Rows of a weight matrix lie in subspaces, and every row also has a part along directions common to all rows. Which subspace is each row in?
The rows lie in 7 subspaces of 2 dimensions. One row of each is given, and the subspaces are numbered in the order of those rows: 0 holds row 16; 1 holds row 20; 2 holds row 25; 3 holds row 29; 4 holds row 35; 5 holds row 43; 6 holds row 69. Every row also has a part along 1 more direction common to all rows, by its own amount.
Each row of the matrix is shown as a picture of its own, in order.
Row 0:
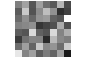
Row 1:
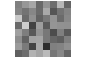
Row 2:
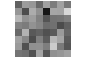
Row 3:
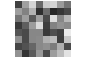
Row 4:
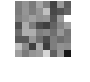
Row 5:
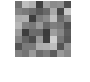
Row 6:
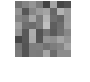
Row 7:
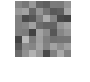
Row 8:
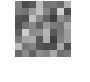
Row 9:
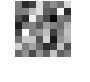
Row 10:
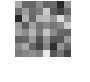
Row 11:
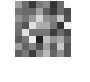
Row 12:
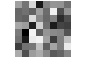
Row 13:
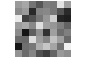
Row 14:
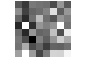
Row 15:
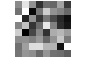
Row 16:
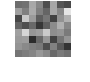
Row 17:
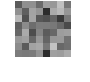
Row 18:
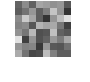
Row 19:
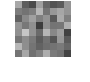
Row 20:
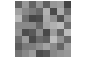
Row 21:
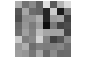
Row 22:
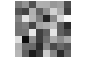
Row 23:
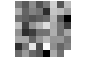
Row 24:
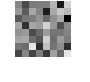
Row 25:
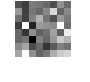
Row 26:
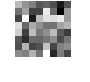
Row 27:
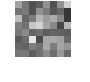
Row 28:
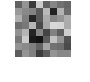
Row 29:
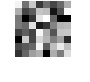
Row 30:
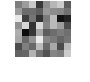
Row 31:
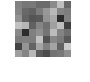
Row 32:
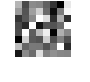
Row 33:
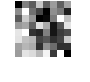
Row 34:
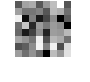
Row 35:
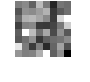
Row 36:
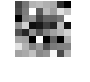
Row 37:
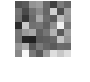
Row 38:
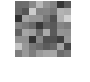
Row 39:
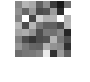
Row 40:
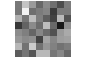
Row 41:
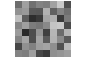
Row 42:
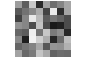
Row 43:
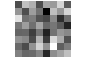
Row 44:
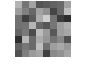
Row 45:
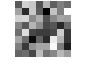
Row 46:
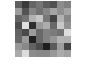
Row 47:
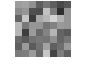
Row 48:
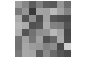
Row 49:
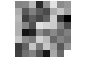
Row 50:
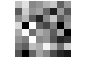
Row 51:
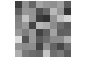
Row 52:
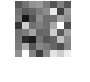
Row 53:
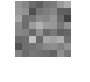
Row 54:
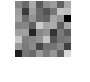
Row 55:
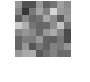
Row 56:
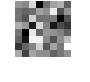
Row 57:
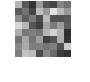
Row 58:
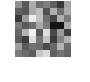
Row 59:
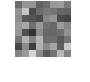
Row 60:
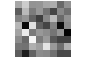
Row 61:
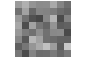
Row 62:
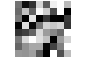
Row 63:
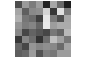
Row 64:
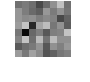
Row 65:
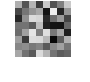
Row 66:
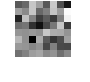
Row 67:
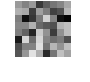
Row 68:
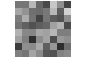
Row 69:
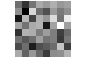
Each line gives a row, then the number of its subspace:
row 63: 1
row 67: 3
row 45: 5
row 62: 5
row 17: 5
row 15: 6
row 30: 4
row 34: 5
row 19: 6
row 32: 3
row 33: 3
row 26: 5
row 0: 4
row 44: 3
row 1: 4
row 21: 1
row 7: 3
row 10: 5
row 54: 4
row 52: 2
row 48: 6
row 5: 5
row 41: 1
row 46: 2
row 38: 0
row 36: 0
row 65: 1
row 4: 4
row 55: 6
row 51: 3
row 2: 5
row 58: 1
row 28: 1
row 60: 2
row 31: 6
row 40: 6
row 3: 6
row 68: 0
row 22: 3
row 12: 1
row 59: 3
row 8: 5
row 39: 5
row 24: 4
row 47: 5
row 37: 2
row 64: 2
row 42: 1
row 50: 2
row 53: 0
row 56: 1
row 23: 4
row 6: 1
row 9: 5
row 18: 3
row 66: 0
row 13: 0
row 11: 0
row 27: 0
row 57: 6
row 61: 2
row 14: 2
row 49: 4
